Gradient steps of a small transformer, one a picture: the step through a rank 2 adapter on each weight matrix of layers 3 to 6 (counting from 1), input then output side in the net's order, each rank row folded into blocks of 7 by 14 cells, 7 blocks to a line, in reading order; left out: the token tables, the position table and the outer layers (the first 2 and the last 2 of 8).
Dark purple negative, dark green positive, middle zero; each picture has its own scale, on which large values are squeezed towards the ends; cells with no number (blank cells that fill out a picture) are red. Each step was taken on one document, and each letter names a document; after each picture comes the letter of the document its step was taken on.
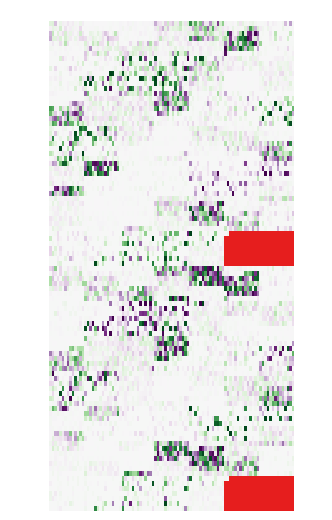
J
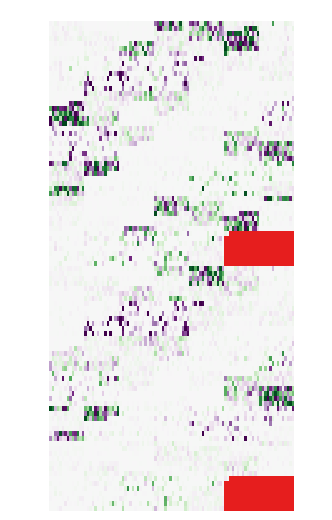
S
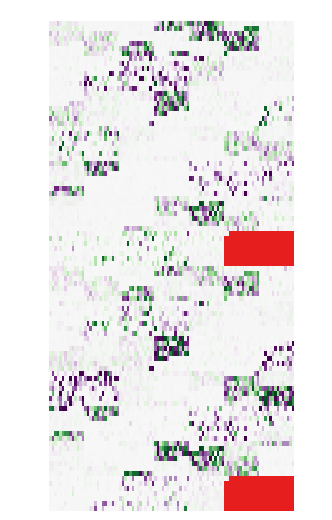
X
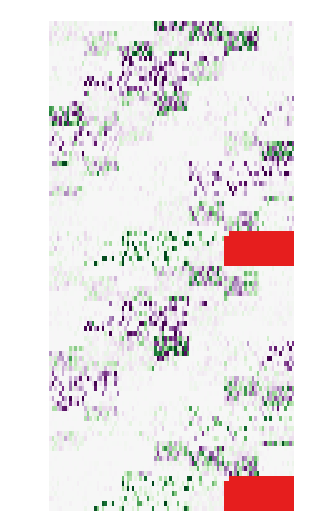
J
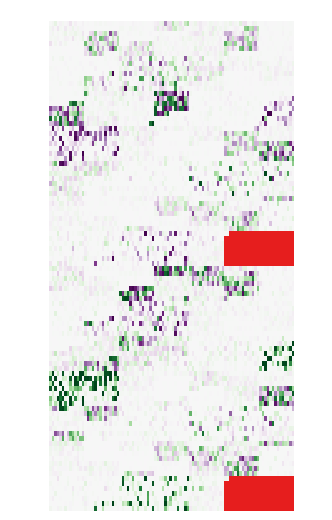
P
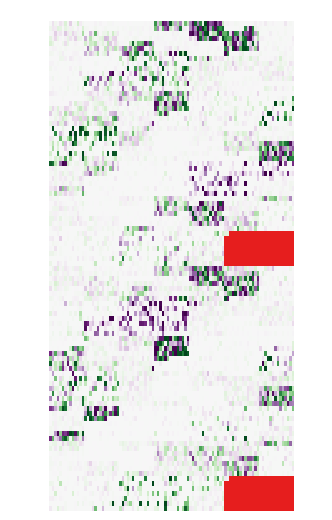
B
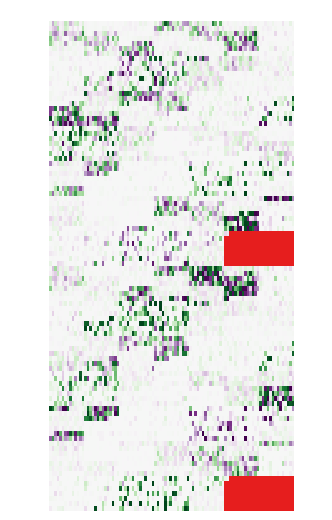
B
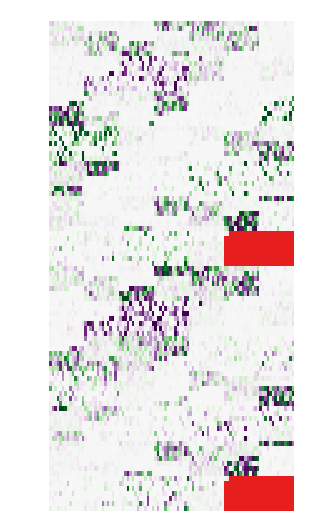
P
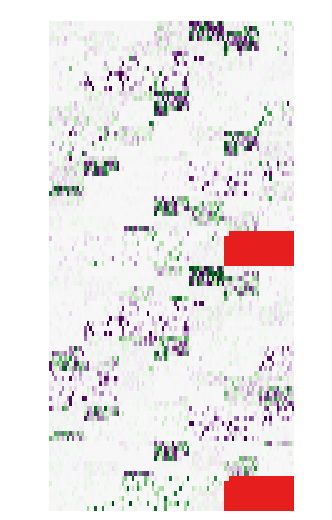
S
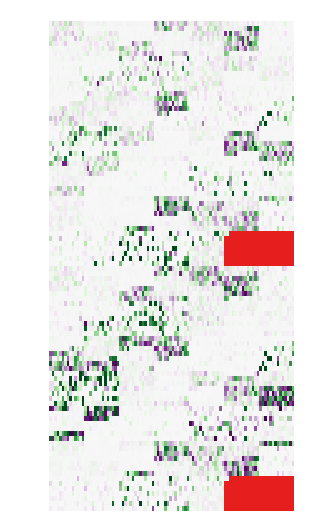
B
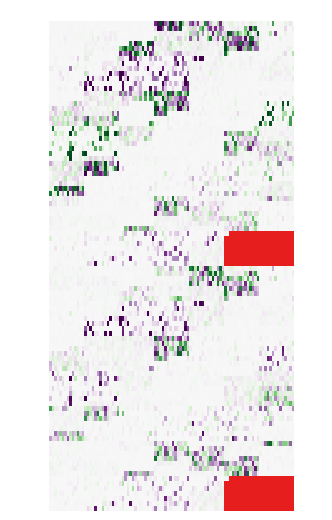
S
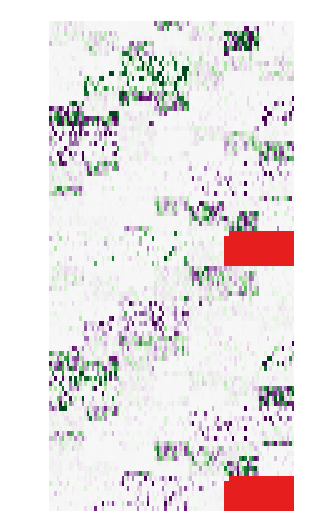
P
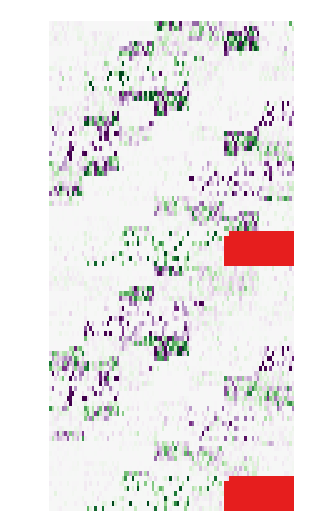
S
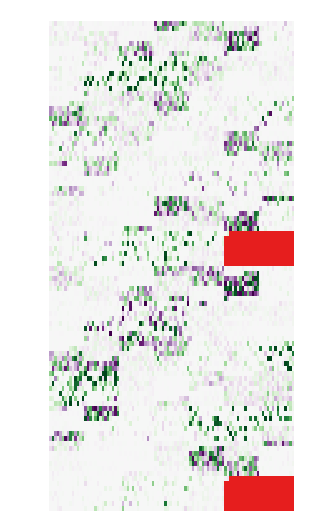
J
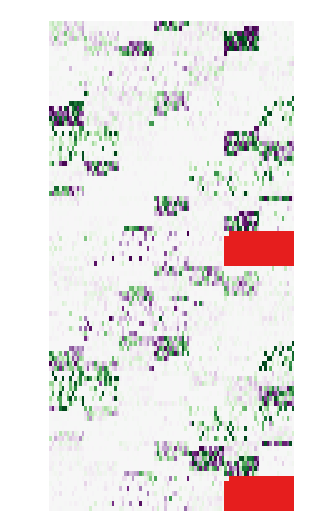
X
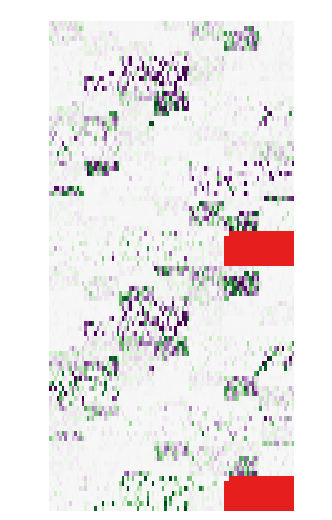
P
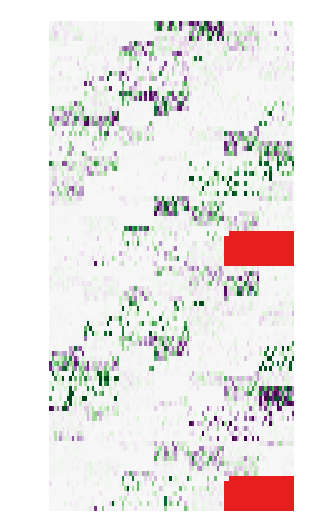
S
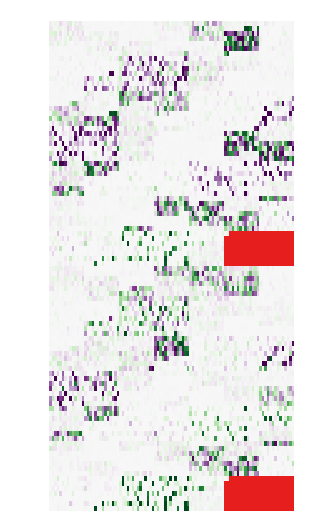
P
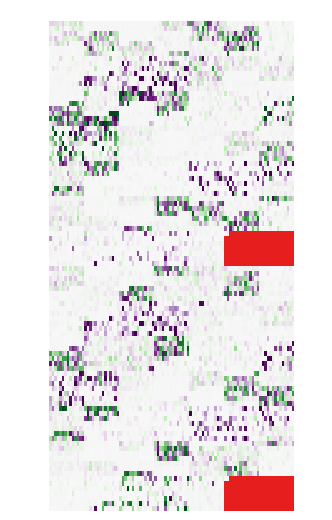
X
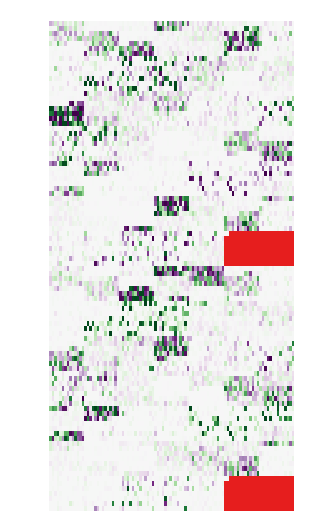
J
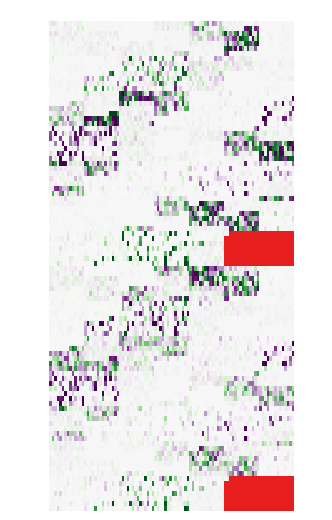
P
